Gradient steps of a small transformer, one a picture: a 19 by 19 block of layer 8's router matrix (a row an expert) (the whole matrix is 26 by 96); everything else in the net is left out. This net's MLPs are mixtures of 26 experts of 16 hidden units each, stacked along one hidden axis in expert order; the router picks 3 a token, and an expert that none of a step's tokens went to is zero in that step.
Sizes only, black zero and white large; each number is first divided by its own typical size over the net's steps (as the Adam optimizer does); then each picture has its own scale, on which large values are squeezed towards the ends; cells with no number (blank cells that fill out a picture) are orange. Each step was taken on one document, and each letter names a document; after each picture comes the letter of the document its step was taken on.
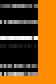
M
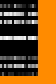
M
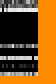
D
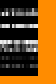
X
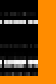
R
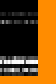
R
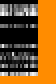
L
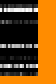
D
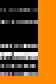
L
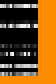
L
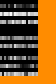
M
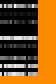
M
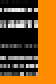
D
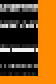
L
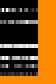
D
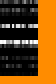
X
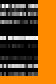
M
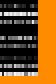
M
